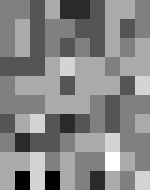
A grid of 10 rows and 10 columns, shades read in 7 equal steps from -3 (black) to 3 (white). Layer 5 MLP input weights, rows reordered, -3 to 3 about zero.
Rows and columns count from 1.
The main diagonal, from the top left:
0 1 -1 1 -1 1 0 2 1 2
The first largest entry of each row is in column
4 2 2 5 10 4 3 8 8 3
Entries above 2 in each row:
0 0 0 0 0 0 0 0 1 0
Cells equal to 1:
33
